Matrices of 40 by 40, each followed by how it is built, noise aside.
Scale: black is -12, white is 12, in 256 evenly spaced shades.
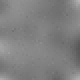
smooth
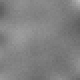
smooth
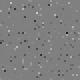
sparse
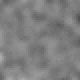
smooth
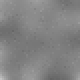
smooth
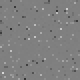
sparse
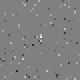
sparse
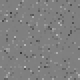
sparse
